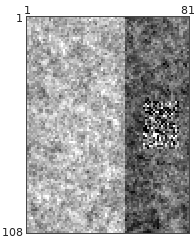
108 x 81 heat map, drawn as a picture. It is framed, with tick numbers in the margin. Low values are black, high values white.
The left part is higher, up to a seam about 60% of the way across. The field is mottled with small blotches. An odd patch, rougher than its surroundings, sits in the middle right. The middle right is the roughest part.
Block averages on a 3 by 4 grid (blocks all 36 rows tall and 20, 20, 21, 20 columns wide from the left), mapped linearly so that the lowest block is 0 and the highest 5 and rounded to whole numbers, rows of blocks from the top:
4420 / 4510 / 4510
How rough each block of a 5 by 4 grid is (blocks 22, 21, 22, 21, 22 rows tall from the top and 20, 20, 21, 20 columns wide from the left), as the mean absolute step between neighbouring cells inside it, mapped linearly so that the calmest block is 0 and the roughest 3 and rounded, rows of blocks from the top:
0 0 0 0 | 0 0 0 0 | 0 0 1 3 | 0 0 0 0 | 0 0 0 0
